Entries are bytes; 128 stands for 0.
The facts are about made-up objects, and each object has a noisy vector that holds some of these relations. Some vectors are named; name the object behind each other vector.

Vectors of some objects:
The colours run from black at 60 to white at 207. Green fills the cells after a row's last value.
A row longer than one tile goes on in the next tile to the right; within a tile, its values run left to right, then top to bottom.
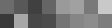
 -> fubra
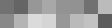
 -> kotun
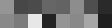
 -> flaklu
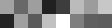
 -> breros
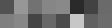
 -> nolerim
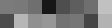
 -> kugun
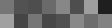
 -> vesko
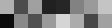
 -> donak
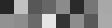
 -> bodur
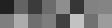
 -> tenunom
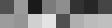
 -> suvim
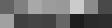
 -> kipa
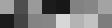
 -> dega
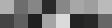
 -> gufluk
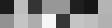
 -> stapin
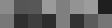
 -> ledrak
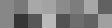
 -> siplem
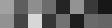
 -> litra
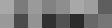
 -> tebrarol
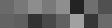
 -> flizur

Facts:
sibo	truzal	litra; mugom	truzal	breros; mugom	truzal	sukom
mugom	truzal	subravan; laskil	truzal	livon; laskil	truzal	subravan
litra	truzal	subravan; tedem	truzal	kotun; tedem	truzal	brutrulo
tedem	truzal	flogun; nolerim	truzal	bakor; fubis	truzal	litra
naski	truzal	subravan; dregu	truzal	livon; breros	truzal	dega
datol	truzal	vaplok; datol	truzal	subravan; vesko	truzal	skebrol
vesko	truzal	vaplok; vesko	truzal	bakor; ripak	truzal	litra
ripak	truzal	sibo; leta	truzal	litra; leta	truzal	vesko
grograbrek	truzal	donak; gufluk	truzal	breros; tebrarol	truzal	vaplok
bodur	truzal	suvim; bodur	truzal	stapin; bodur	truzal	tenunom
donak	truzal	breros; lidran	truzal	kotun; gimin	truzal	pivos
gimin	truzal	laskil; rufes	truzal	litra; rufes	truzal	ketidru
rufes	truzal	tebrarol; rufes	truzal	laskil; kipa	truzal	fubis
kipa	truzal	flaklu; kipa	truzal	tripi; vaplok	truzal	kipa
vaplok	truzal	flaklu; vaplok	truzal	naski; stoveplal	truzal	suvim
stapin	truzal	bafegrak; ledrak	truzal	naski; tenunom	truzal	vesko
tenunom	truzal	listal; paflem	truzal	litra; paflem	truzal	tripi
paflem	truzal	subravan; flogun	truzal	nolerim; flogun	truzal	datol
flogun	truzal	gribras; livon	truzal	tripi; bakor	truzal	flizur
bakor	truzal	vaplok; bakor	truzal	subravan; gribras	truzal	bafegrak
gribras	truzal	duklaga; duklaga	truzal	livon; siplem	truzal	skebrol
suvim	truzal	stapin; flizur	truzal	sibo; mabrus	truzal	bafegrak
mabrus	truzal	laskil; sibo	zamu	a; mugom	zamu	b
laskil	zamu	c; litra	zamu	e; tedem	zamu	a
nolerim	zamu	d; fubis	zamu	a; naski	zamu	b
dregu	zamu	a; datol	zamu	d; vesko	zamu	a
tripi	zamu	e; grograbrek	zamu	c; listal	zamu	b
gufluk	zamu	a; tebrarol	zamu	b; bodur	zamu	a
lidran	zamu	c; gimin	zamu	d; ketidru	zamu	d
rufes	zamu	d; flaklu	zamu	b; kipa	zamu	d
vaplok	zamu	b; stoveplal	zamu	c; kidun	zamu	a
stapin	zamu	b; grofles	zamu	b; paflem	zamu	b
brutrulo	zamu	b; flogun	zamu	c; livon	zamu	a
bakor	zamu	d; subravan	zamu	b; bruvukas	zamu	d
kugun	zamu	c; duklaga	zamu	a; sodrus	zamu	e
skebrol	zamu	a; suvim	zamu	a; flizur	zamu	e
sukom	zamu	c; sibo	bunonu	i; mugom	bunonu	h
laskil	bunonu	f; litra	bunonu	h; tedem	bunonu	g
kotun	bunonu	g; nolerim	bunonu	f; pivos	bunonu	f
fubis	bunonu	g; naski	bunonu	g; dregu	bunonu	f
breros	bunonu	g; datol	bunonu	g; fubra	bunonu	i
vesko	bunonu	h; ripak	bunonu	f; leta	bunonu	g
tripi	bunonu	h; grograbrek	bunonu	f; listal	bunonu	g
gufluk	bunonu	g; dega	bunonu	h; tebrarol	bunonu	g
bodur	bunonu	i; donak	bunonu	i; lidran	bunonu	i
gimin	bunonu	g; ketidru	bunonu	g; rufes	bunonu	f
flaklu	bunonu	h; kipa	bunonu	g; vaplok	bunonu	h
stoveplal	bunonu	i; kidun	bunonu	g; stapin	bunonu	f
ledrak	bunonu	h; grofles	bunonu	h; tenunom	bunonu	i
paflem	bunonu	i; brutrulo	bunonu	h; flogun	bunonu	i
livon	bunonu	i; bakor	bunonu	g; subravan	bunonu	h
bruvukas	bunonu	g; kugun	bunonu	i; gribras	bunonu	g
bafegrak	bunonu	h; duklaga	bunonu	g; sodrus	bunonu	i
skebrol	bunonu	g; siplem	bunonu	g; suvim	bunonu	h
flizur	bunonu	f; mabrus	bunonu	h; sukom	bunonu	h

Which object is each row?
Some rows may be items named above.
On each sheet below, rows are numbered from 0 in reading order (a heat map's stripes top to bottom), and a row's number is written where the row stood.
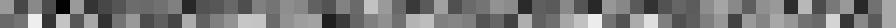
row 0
subravan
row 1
nolerim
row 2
skebrol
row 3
pivos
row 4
nolerim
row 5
bafegrak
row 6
flogun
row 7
bodur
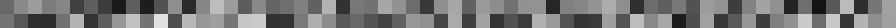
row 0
flizur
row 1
stoveplal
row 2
livon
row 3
laskil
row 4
vaplok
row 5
dregu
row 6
sibo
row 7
stoveplal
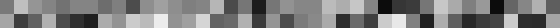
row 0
gimin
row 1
kotun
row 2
lidran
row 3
grograbrek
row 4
mugom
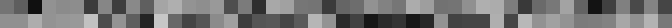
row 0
brutrulo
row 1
tedem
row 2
mabrus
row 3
paflem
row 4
dregu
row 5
grofles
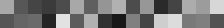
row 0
sukom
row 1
breros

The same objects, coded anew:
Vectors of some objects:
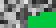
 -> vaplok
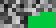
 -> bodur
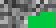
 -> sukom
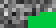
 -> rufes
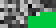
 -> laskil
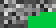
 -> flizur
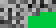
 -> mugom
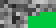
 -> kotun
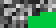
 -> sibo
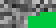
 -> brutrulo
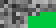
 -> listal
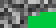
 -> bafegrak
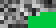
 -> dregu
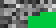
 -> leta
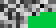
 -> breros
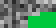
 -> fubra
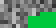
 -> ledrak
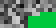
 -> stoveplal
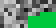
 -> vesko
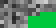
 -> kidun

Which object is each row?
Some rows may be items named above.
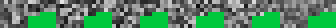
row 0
mabrus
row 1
sibo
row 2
paflem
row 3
subravan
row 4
flogun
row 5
gimin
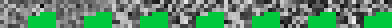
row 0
grograbrek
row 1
lidran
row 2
vaplok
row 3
stapin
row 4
vaplok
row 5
litra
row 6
suvim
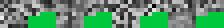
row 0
dregu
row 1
pivos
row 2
donak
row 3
tenunom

